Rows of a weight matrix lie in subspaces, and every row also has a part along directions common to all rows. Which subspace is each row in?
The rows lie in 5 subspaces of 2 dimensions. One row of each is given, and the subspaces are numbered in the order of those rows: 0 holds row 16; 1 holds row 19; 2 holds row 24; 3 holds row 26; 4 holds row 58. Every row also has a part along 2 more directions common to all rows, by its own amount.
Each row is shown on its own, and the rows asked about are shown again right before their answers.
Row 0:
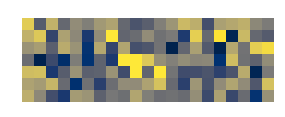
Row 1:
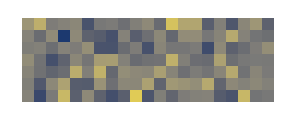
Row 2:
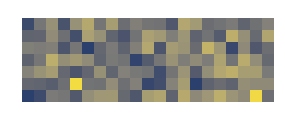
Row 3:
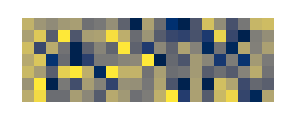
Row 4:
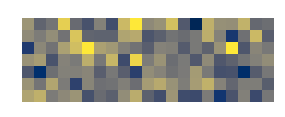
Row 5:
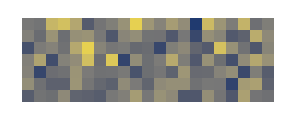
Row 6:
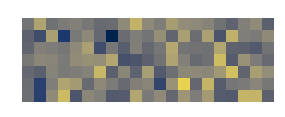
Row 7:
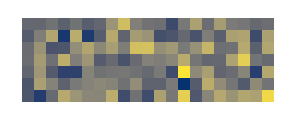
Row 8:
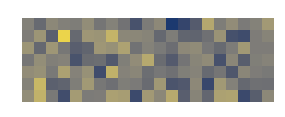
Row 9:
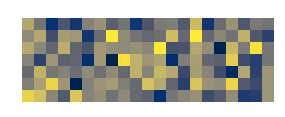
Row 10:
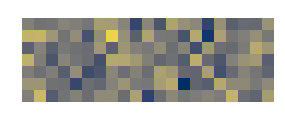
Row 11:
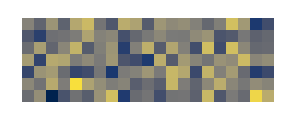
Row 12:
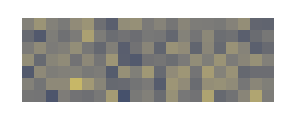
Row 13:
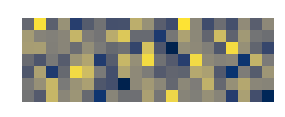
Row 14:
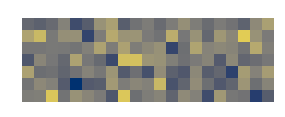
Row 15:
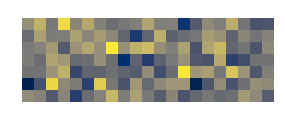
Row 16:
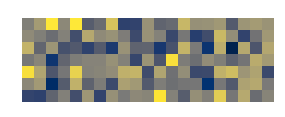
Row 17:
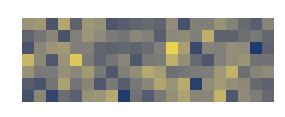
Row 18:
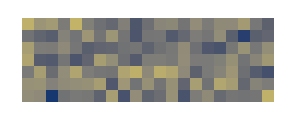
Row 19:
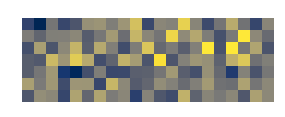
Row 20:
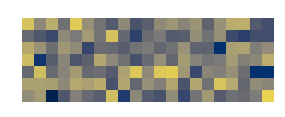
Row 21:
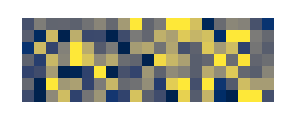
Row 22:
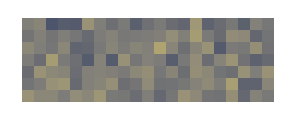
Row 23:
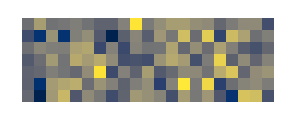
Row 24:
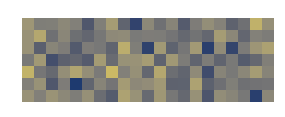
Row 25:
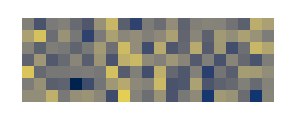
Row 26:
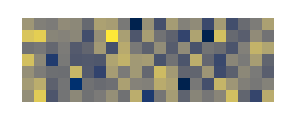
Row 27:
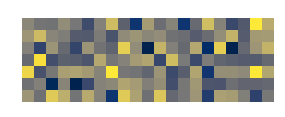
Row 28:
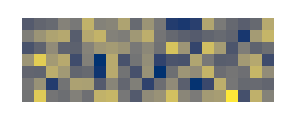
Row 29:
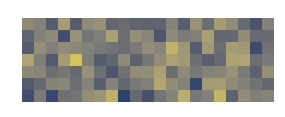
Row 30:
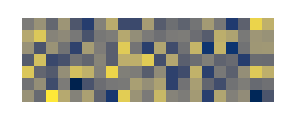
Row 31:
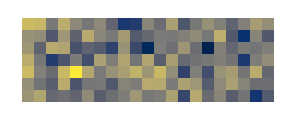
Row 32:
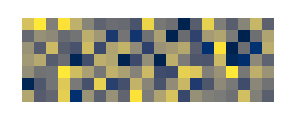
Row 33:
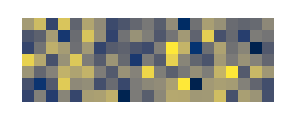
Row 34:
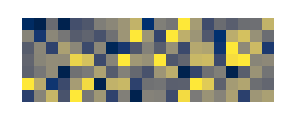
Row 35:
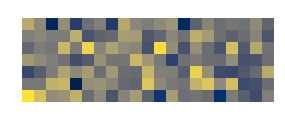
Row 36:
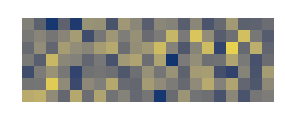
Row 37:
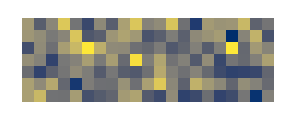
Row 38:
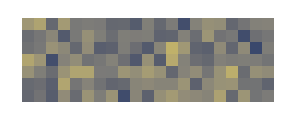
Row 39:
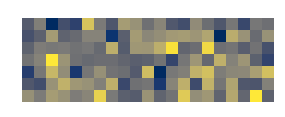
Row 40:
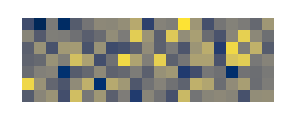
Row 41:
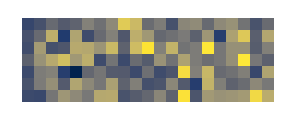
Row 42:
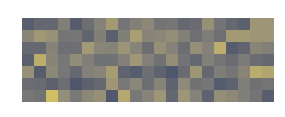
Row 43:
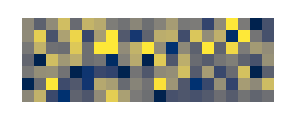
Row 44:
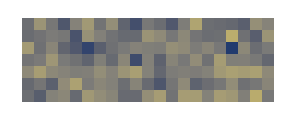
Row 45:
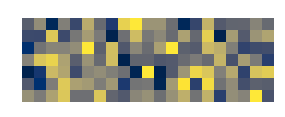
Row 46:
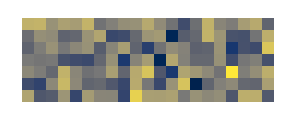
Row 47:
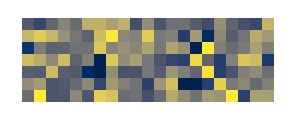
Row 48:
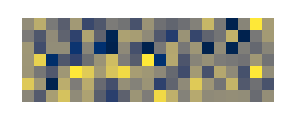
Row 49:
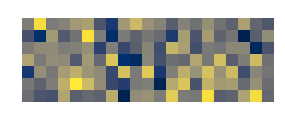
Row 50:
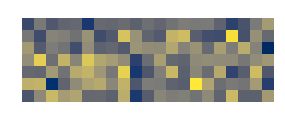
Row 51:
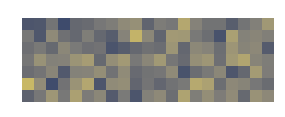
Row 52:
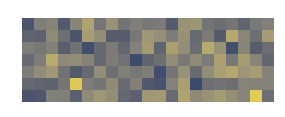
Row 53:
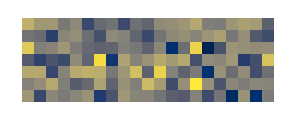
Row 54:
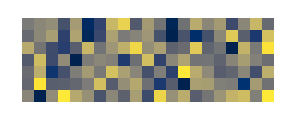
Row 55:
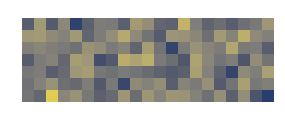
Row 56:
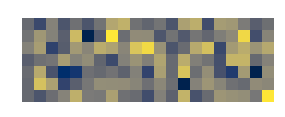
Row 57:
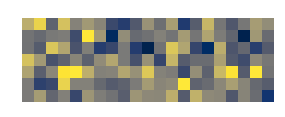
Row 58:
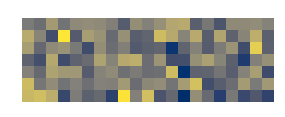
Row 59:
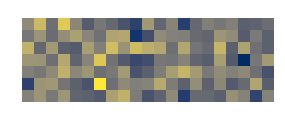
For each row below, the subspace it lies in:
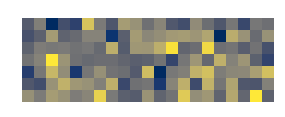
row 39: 0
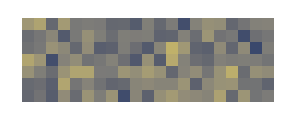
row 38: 4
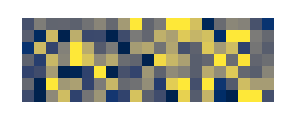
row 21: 3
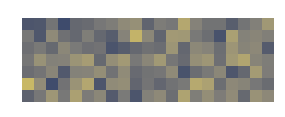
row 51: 1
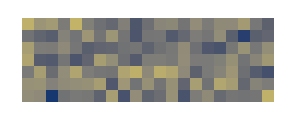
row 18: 2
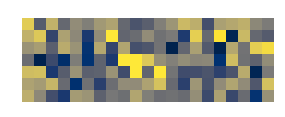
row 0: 1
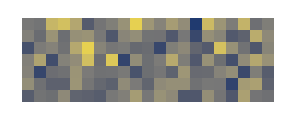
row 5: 0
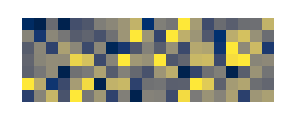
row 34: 1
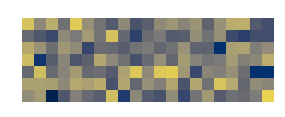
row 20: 2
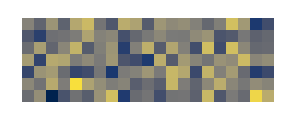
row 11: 2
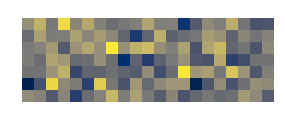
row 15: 1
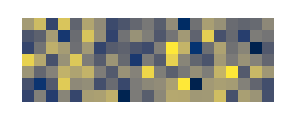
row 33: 4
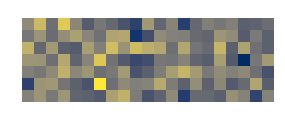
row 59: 1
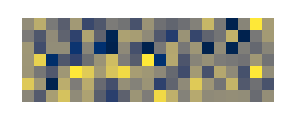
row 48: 1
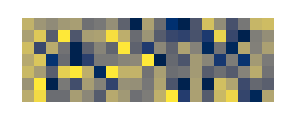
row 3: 3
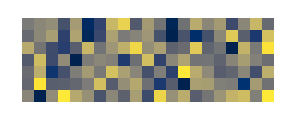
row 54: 4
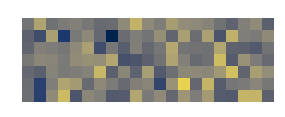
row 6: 3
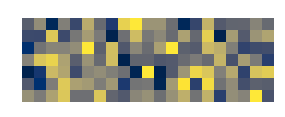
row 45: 0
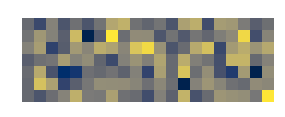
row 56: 4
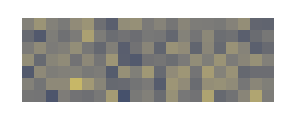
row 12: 2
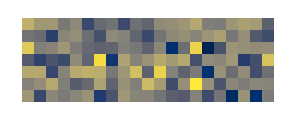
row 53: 3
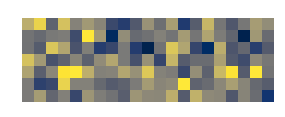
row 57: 4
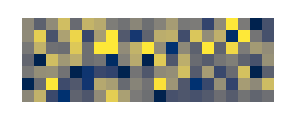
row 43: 1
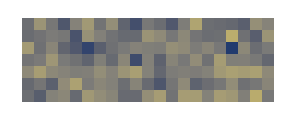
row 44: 0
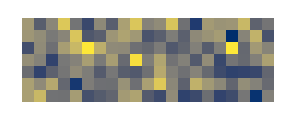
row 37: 0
